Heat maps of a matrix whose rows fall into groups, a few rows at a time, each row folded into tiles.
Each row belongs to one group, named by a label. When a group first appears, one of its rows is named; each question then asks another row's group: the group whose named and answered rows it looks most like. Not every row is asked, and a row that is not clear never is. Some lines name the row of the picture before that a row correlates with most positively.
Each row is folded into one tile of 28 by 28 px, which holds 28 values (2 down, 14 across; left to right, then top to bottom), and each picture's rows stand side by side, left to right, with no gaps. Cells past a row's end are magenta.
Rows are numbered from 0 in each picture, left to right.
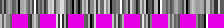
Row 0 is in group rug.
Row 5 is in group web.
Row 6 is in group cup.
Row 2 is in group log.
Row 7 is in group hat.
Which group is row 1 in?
rug
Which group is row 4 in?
log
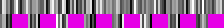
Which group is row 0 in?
cup
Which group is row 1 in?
cup
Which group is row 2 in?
log
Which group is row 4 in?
hat
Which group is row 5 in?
log
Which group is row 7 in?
rug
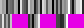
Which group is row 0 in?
web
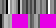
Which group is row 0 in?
web
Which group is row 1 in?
web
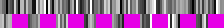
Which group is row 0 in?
web
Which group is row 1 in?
web
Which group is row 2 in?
web
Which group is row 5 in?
hat
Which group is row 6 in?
log
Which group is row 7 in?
web
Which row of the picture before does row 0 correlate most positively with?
1
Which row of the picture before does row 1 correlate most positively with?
0
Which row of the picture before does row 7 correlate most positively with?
1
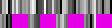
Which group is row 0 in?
cup
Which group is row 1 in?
cup
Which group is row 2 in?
rug
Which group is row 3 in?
hat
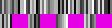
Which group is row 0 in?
rug
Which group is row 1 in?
cup
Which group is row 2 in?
web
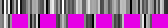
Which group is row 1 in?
cup
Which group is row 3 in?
hat
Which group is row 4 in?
hat
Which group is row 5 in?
web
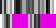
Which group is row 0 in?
hat
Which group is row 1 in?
cup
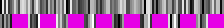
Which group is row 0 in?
rug
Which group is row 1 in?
hat
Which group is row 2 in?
log
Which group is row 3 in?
rug
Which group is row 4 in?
hat
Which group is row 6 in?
log
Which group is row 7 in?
web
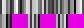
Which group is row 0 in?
cup
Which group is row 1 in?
log
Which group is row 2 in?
rug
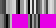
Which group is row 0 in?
hat
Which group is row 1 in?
rug
